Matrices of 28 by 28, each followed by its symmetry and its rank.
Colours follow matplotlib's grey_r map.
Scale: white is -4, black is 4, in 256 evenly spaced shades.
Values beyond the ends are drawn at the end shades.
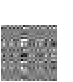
neither, rank two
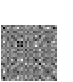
symmetric, rank three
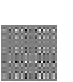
neither, rank one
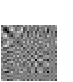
symmetric, rank three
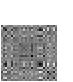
symmetric, rank three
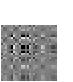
symmetric, rank two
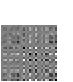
symmetric, rank two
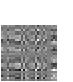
neither, rank two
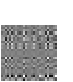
neither, rank two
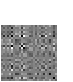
symmetric, rank three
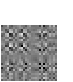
symmetric, rank three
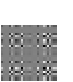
symmetric, rank one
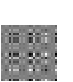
symmetric, rank one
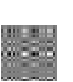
neither, rank one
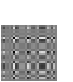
symmetric, rank one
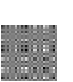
symmetric, rank one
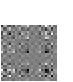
symmetric, rank two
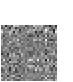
neither, rank five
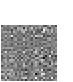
neither, rank five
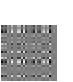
neither, rank one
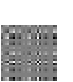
symmetric, rank one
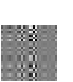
neither, rank one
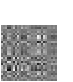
neither, rank two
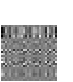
neither, rank two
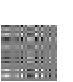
neither, rank one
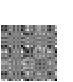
symmetric, rank two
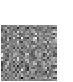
neither, rank five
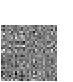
neither, rank five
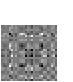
symmetric, rank two
